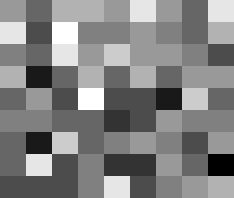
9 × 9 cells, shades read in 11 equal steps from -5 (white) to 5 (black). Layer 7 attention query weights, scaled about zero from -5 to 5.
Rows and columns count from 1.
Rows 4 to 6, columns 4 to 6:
-2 1 -2 | -5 2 2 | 1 3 2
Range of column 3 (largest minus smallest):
7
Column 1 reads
-1 -4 0 -2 1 0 1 1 2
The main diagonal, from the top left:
-1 2 -4 -2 2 2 0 1 -2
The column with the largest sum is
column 2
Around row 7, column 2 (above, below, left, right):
0 -4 1 -3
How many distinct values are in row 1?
4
